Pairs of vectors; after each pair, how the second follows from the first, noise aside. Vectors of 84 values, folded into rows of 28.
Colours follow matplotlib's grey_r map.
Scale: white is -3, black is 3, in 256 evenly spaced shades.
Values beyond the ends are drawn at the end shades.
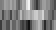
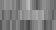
shrunk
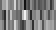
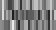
wrapped around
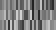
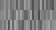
shrunk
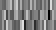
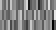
wrapped around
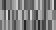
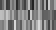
shuffled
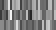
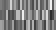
shuffled
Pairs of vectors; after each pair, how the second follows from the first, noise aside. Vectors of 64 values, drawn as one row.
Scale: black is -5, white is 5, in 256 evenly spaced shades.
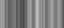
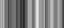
scaled up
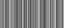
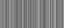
shrunk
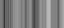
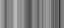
reversed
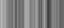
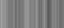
shrunk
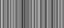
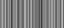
reversed
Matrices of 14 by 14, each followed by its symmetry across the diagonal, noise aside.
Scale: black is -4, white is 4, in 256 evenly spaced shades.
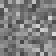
neither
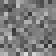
neither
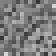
symmetric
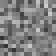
antisymmetric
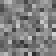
antisymmetric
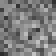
symmetric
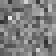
neither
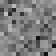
symmetric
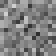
symmetric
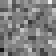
antisymmetric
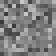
antisymmetric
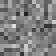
antisymmetric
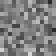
antisymmetric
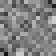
symmetric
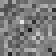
symmetric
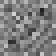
symmetric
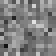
neither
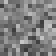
antisymmetric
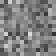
neither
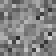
symmetric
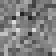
antisymmetric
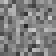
neither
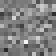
neither
